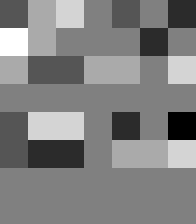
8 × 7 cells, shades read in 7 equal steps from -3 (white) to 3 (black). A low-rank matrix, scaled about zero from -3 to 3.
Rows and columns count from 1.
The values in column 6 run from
-1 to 2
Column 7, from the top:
2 0 -2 0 3 -2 0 0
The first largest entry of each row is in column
7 6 2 1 7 2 1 1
